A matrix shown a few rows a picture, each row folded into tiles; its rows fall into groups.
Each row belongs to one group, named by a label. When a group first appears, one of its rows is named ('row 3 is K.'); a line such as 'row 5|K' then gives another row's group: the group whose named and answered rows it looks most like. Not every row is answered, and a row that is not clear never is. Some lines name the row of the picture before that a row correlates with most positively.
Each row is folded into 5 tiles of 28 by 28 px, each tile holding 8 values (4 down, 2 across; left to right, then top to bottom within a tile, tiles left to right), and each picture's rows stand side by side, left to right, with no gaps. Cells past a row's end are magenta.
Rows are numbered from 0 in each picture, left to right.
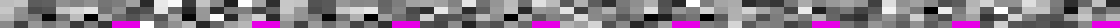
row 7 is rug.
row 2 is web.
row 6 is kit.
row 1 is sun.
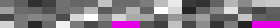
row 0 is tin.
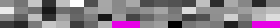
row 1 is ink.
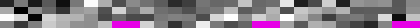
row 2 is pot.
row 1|tin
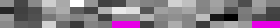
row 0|kit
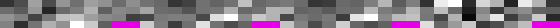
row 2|tin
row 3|sun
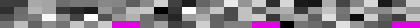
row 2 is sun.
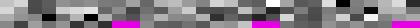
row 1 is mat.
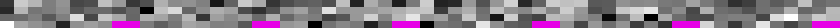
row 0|sun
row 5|tin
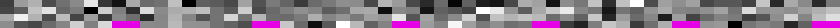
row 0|mat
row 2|tin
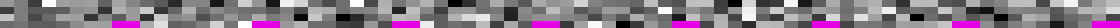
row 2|rug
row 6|mat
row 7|kit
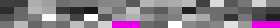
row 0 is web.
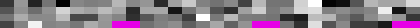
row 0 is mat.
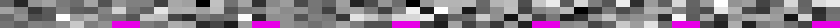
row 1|pot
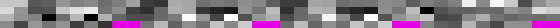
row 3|kit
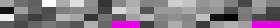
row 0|kit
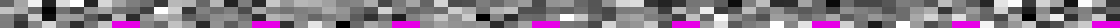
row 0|sun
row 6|tin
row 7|sun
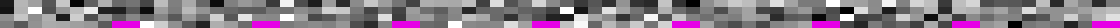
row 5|mat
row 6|kit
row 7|ink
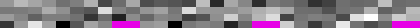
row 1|ink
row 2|tin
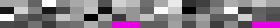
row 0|kit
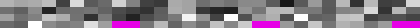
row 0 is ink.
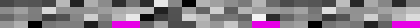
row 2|ink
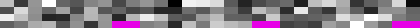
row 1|kit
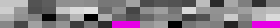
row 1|ink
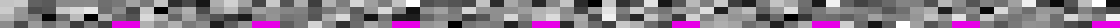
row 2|mat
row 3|ink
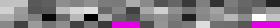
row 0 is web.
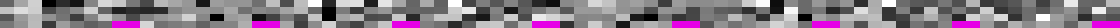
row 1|mat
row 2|sun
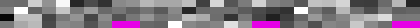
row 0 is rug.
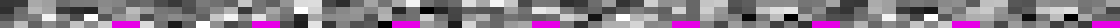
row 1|tin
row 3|kit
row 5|web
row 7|web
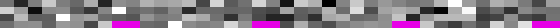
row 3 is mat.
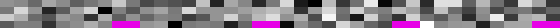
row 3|sun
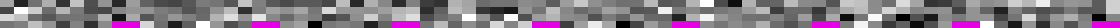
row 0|pot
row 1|tin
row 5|pot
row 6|rug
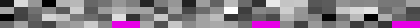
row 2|web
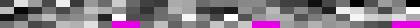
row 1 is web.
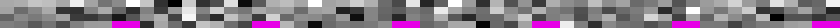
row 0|mat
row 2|mat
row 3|pot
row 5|mat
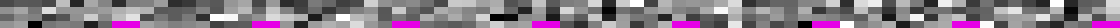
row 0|ink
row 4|sun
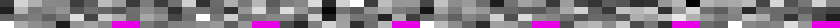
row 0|sun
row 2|sun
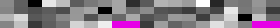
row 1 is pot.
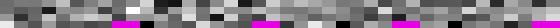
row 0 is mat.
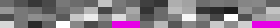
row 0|tin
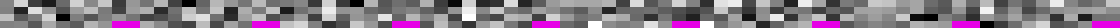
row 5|sun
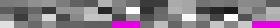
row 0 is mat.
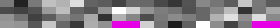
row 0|kit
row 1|tin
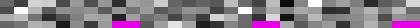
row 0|pot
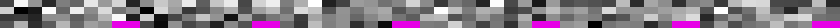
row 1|kit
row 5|rug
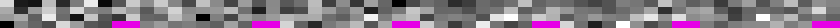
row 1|rug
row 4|tin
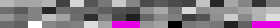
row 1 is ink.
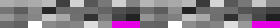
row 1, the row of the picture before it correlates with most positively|0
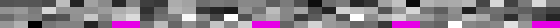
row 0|ink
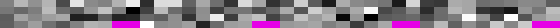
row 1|sun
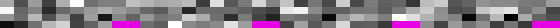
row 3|web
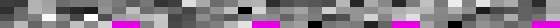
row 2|ink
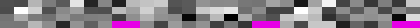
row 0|pot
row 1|web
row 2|pot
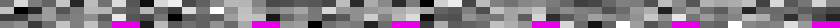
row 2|ink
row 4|tin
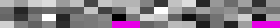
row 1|pot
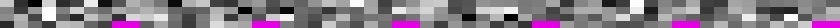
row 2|kit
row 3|web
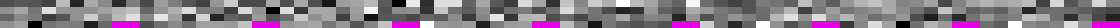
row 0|ink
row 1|mat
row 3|sun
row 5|tin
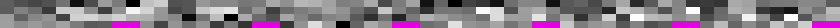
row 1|web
